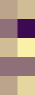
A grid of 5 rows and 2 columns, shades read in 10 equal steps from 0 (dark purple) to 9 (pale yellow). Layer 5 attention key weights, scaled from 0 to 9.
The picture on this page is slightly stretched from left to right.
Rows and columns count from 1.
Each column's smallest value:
4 0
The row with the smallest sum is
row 2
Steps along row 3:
up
